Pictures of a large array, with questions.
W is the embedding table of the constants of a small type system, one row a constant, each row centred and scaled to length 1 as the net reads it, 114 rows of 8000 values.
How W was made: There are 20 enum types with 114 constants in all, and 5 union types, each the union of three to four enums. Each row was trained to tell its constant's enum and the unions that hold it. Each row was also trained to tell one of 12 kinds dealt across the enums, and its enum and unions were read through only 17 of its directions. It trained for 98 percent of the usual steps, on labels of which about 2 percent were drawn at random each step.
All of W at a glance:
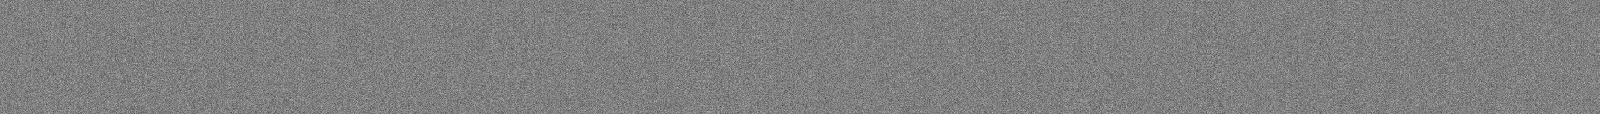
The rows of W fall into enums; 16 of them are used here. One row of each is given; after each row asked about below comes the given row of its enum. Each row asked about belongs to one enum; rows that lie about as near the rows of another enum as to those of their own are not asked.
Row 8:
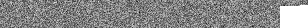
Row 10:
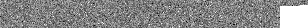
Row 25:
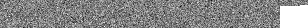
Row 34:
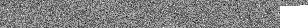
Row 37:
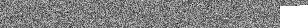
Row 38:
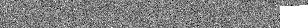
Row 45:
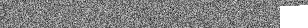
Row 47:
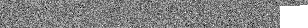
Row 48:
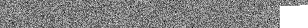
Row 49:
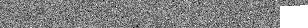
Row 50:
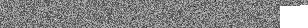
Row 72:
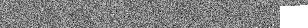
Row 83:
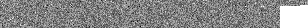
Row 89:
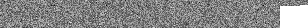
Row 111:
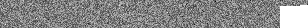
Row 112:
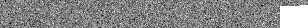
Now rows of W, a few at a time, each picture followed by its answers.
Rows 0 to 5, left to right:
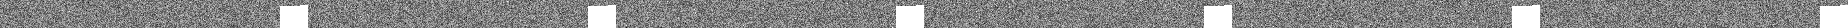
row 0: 25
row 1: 37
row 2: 83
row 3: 89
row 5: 25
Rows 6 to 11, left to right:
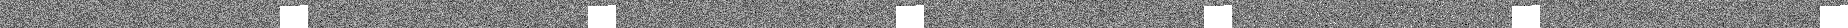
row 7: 47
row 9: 72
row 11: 50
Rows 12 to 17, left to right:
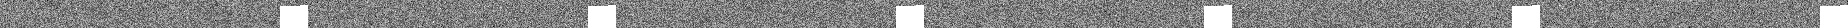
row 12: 38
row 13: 89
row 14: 72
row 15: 47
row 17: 37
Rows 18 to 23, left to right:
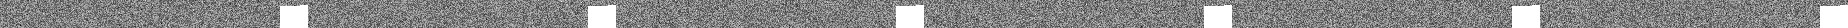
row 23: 89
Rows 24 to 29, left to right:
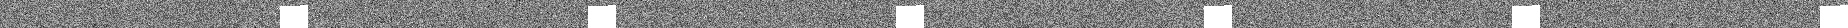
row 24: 47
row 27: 89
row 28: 37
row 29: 45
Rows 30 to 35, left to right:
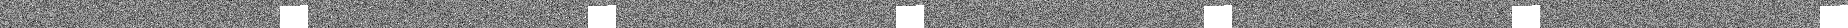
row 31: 112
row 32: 50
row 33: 34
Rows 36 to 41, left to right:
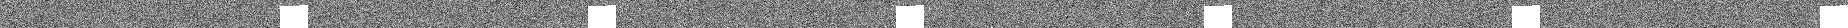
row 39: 48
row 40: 34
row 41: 50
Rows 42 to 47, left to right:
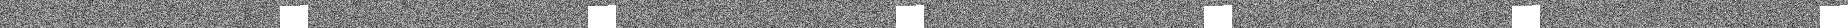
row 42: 34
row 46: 37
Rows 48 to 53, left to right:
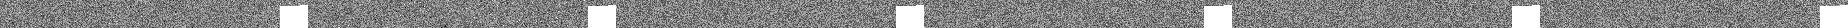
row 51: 50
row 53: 45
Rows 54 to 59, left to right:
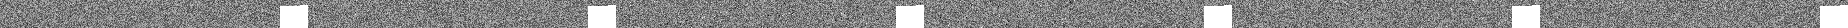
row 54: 37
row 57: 25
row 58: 50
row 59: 72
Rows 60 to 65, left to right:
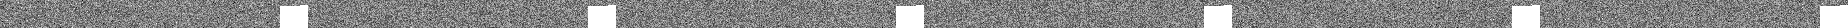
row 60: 49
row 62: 89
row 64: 48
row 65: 38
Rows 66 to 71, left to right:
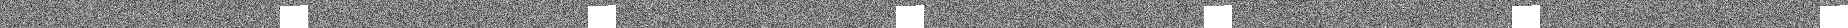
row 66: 111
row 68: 25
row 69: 48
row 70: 8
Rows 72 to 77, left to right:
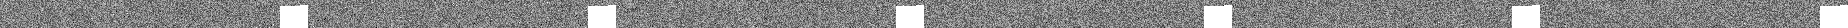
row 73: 48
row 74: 111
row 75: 45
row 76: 50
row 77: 25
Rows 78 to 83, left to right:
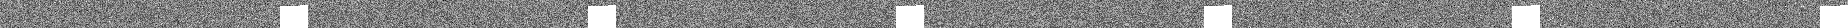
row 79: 89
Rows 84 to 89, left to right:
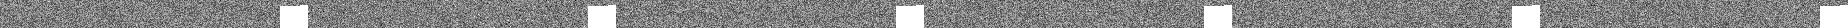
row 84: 111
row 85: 48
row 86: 45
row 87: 111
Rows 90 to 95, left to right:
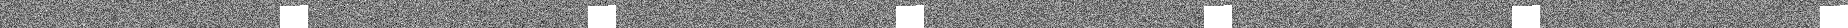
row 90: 45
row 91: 34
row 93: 47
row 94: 72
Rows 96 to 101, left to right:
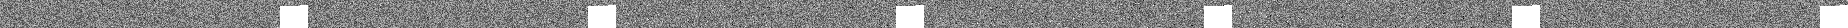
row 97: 45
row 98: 25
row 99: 34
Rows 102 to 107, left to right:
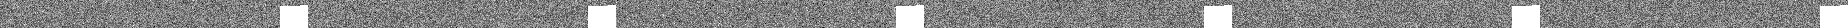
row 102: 38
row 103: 72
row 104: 10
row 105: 72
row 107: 48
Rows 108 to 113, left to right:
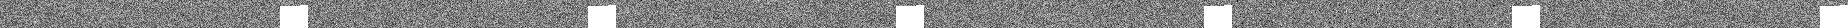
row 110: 37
